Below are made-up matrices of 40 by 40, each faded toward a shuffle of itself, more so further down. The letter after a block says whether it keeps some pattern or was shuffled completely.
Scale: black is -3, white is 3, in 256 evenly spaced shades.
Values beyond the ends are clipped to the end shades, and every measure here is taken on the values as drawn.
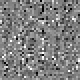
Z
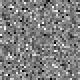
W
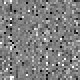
Z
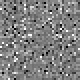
Z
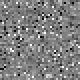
Z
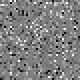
Z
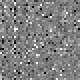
Z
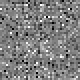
Z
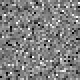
W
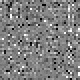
Z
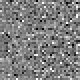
Z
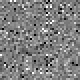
Z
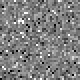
W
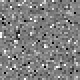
W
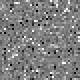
W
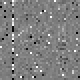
Z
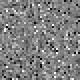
W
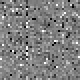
Z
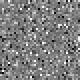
Z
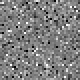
W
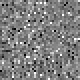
Z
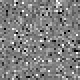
Z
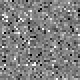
Z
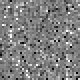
Z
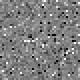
W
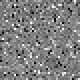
W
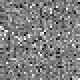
Z
